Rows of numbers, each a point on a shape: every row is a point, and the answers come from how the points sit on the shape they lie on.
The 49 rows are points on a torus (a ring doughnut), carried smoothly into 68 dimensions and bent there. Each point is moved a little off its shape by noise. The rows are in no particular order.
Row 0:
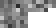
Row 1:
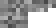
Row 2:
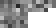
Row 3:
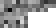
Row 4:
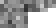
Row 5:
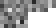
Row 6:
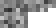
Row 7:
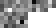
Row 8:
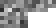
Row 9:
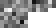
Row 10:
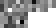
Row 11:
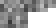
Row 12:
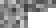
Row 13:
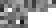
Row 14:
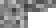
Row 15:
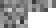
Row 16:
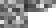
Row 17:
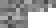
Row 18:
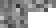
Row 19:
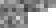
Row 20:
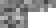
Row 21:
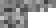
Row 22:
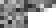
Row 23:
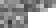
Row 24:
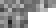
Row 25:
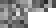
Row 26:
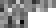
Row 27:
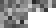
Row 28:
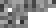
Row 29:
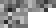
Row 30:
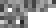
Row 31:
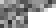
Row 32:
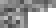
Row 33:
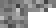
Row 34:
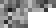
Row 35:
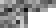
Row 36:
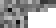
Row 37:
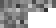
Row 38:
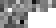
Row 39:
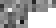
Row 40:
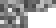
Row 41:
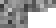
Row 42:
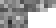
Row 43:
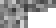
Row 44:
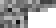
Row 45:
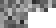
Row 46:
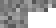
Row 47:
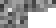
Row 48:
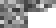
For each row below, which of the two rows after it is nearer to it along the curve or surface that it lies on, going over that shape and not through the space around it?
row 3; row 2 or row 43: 2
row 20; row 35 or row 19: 35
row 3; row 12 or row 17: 17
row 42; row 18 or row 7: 7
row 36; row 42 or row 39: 42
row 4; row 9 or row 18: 9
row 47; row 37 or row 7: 7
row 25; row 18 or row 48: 18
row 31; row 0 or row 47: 47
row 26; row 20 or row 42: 42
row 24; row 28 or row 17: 28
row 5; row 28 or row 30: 28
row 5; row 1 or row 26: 26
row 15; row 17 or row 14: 17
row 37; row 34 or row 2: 2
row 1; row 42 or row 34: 34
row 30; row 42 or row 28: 28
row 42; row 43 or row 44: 43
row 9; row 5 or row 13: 5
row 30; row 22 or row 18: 22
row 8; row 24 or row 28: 24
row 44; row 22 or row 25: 25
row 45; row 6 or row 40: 6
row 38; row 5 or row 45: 5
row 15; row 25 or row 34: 25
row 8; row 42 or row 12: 42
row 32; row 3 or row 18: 18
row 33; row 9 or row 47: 9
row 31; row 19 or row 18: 19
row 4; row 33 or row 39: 39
